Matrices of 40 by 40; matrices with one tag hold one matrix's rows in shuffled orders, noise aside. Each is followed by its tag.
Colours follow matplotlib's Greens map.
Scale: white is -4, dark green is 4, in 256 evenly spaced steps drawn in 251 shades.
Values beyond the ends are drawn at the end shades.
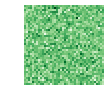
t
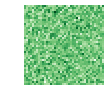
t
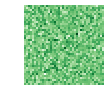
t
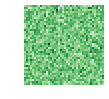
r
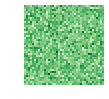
r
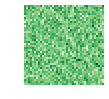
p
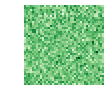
p
